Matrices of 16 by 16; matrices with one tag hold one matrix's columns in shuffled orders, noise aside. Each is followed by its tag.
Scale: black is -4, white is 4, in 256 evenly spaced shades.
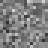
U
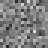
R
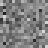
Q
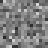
R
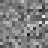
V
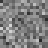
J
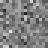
Q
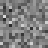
V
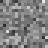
R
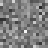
Q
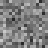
J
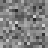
V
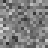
J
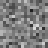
V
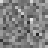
U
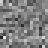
R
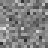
J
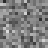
J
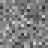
V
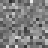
R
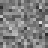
V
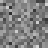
Q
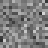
J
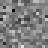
Q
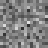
V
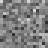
U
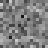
R
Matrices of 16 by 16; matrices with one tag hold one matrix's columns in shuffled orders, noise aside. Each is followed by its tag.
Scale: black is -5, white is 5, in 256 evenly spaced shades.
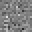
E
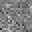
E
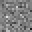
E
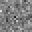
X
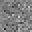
E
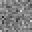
X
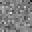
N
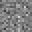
E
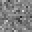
X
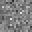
N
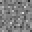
N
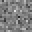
X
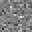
E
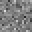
X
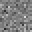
E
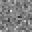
X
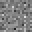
E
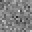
X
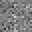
E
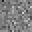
N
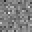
N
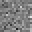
E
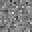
N
